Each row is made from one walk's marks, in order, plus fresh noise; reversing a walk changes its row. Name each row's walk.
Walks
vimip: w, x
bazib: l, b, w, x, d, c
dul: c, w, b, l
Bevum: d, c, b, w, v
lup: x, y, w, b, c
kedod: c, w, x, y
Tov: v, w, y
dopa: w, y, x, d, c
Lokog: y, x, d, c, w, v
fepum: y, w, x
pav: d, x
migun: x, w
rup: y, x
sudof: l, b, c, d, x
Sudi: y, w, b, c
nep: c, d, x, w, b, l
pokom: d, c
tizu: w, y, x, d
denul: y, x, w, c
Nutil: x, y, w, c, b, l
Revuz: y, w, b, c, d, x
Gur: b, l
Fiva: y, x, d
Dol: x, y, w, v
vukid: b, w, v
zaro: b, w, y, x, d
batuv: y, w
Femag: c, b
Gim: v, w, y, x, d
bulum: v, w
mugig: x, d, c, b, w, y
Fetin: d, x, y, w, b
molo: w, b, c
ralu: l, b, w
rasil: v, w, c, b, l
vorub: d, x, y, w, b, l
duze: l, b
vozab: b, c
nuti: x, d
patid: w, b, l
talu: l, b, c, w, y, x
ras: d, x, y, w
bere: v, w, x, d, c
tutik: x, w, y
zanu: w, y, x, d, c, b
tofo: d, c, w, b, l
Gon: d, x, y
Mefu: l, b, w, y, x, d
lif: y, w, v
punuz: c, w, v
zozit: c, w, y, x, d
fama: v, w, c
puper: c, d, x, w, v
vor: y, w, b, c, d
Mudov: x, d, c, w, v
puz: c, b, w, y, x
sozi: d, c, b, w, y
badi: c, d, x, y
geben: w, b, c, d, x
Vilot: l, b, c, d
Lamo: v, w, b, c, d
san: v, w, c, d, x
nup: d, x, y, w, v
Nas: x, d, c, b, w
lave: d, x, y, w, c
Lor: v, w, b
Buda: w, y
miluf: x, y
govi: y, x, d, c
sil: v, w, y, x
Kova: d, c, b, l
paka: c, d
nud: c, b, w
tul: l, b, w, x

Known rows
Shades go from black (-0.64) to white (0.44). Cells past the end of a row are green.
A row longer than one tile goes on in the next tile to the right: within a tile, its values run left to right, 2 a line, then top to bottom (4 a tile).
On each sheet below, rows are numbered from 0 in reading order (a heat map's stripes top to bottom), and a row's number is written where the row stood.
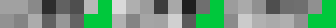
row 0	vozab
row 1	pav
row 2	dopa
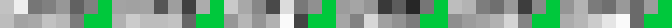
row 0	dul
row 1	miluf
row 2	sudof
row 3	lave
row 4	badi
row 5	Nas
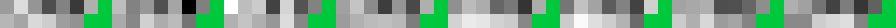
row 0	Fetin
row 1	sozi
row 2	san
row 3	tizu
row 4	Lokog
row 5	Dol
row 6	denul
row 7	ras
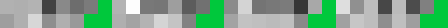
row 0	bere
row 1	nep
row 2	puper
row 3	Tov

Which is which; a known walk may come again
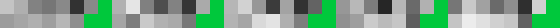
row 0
kedod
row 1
zozit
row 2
vorub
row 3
Mefu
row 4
Mudov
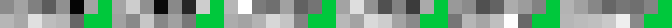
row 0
Bevum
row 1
zaro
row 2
nep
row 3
Fetin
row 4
ralu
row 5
batuv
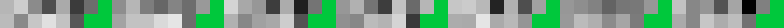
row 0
Kova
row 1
migun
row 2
pav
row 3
Vilot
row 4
Gim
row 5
molo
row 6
sozi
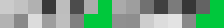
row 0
Lamo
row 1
ras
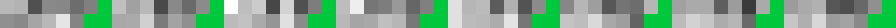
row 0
nud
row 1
fama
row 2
san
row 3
dul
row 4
Revuz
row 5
lup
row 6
tutik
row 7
denul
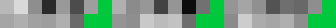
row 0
Gur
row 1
Gon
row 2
dopa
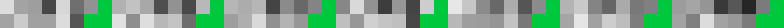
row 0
talu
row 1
vor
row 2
bere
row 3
nuti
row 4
puz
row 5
patid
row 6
lave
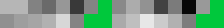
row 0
badi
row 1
nup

